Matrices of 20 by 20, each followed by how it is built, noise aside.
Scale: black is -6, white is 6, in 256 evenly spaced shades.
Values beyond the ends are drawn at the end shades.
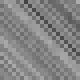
Toeplitz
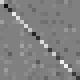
diagonal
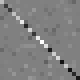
diagonal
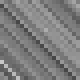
Toeplitz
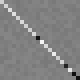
diagonal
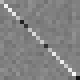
diagonal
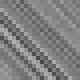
Toeplitz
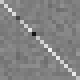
diagonal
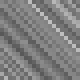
Toeplitz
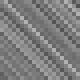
Toeplitz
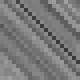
Toeplitz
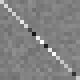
diagonal
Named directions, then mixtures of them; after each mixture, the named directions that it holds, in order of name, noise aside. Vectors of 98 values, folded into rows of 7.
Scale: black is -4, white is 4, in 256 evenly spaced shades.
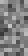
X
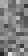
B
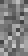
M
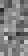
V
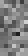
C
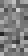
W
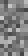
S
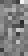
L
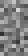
W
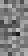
C, S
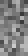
M, V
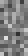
V, X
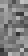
B, L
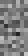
B, C, S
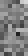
L, X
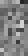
L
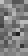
C, M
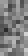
C, M, X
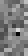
C, L, X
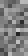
B, L, V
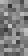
X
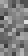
C, S
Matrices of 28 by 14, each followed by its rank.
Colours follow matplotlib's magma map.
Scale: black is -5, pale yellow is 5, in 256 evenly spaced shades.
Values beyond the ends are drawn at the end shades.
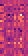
three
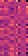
two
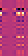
one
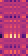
one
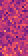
full rank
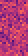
full rank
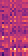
three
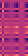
one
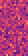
full rank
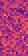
full rank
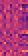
three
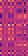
two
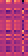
one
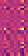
two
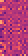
three
